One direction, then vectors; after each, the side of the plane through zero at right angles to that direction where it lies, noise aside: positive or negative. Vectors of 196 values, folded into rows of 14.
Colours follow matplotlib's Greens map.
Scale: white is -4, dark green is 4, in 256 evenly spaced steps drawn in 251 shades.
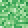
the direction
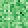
negative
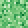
negative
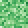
positive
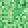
negative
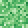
positive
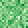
negative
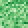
positive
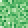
positive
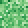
negative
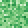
positive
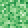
positive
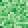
negative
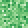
positive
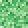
positive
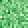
negative
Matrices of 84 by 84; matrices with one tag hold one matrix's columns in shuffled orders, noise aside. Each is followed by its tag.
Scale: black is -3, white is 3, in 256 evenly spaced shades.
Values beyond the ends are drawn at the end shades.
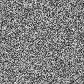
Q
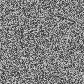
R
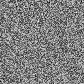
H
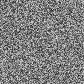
R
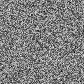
R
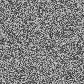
R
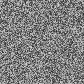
H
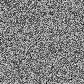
H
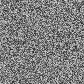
R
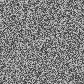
R
